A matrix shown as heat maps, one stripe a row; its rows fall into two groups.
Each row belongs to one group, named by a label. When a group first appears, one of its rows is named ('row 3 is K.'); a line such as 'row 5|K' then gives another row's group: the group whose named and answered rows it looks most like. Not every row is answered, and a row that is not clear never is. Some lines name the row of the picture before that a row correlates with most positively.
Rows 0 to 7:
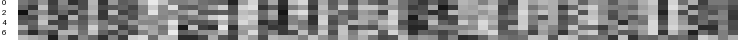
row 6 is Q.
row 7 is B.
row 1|Q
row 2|Q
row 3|Q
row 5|Q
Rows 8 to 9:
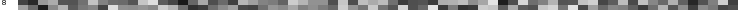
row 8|Q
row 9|B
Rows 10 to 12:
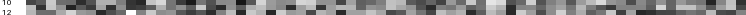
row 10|Q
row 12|B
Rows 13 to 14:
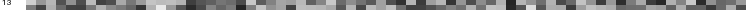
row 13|B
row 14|Q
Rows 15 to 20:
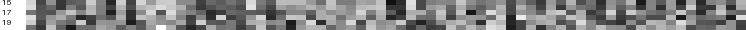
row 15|B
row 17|B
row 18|B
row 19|Q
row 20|Q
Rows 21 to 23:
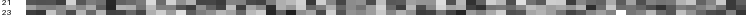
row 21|B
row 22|B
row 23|Q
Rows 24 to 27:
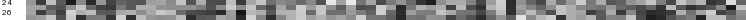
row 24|Q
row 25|B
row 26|B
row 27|B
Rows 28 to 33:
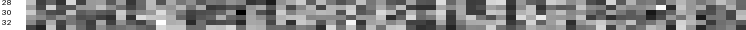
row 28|B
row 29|Q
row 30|B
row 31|B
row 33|Q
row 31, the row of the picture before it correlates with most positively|27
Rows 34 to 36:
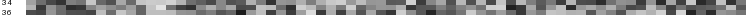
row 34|B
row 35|Q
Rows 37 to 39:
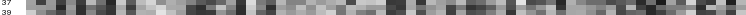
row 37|B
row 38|B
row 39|B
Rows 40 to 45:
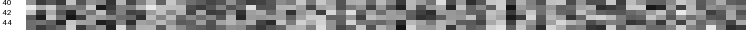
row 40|B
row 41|B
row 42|Q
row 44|B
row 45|B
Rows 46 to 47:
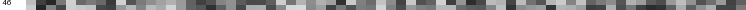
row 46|B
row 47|B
